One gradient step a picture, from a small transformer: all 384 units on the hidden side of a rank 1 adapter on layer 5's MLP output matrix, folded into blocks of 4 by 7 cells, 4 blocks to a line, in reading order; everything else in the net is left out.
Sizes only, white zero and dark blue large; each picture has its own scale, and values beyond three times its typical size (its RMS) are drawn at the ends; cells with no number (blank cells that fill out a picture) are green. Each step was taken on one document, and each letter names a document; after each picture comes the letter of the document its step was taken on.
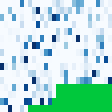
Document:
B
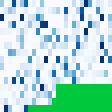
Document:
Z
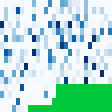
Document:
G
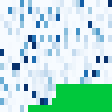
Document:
B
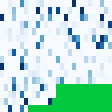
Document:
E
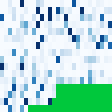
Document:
E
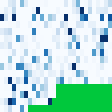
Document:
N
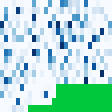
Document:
G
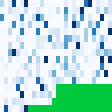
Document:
Z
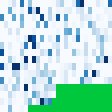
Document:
B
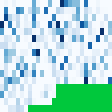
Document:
G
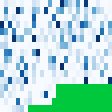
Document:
G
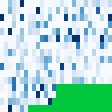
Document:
N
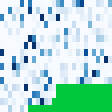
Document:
B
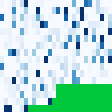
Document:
Z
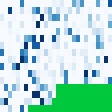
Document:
B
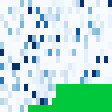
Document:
B
